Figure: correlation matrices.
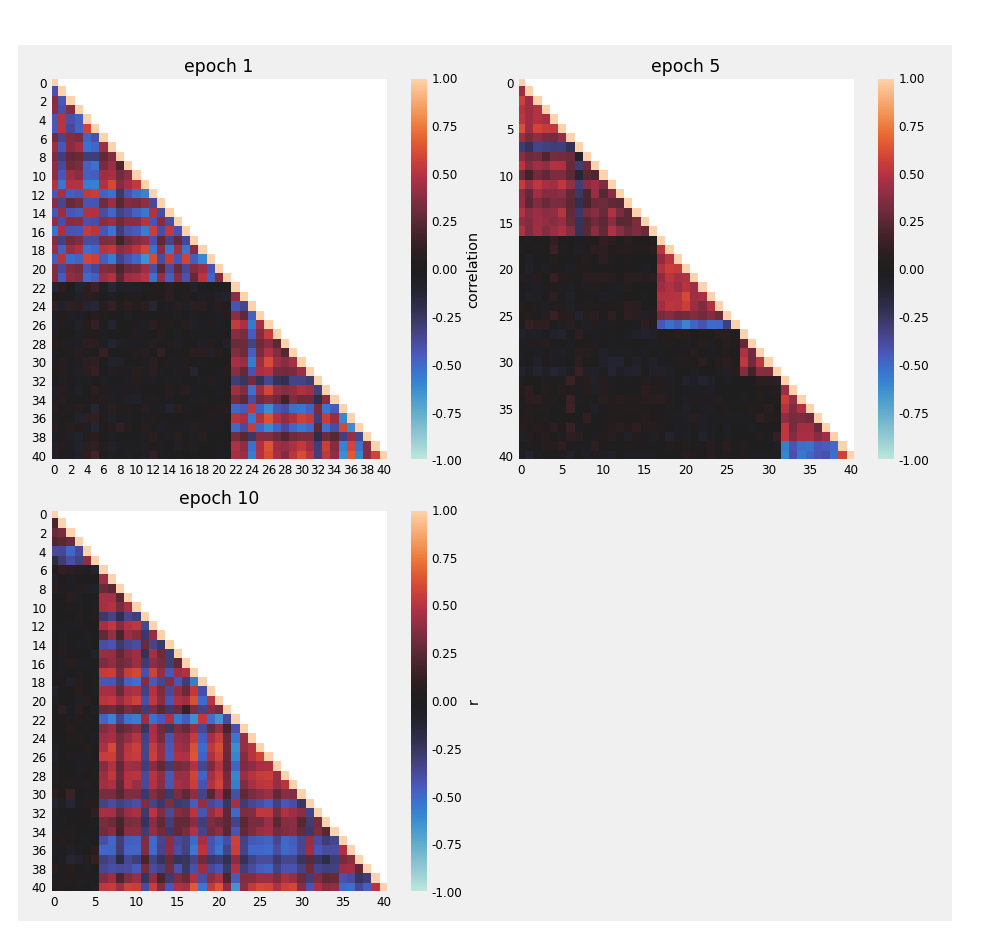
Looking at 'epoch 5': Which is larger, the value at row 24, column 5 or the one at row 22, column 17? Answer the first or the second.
the second
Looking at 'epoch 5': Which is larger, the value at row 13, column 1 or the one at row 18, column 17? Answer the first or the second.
the second
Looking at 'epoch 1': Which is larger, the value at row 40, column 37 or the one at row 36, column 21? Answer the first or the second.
the second
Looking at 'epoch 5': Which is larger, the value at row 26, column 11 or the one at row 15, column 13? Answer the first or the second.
the second
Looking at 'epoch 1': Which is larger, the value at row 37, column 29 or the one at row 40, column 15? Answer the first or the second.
the second
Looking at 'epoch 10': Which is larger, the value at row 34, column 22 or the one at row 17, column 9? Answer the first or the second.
the second
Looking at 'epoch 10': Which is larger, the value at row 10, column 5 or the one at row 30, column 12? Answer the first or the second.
the second
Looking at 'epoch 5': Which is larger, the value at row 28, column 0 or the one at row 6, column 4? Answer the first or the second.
the second
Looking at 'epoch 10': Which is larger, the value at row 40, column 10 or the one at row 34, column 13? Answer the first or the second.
the first
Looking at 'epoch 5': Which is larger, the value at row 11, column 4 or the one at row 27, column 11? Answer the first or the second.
the first
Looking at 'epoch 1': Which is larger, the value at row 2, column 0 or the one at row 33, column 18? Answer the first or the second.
the first
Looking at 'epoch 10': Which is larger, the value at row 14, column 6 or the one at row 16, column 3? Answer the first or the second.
the second
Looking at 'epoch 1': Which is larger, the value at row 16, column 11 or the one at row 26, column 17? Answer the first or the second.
the second
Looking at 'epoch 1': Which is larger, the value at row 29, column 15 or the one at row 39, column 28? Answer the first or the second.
the second
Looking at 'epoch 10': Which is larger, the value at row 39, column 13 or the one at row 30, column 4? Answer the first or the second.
the first
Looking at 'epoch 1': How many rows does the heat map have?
41
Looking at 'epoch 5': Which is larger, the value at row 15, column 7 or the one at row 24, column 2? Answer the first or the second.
the second
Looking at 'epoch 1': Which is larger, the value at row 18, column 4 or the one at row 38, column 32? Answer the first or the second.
the second
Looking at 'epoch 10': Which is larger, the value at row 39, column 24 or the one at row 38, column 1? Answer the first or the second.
the first
